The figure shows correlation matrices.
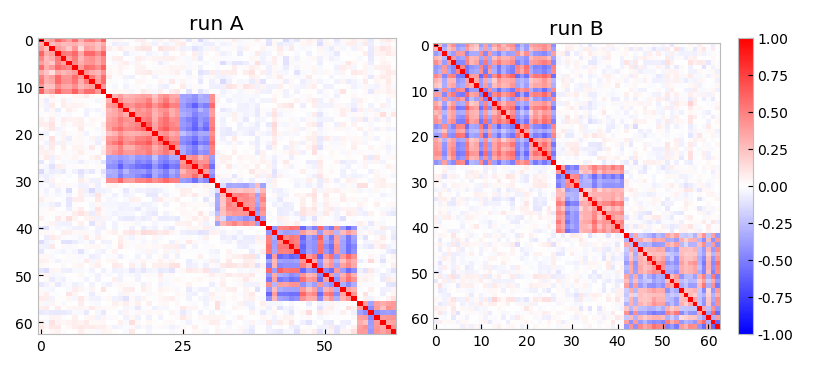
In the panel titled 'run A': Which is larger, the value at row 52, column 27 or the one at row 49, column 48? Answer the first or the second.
the first
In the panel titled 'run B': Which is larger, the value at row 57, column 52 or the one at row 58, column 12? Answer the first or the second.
the second
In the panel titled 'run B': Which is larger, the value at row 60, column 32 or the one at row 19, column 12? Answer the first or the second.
the second
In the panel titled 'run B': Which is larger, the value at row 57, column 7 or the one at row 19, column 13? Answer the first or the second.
the first
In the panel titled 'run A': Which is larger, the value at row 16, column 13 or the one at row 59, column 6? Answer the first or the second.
the first
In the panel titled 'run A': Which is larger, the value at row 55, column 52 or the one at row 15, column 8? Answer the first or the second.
the second
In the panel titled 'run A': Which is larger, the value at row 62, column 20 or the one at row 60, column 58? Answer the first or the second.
the first
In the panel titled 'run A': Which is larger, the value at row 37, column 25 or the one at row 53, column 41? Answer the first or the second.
the second
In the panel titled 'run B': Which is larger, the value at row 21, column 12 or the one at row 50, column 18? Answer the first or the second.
the second
